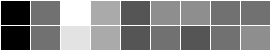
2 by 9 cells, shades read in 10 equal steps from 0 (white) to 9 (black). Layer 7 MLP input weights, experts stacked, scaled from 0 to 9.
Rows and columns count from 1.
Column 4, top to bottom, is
3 3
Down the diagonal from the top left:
9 5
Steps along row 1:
down down up up down same up same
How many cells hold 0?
1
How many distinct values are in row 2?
6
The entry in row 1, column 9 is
5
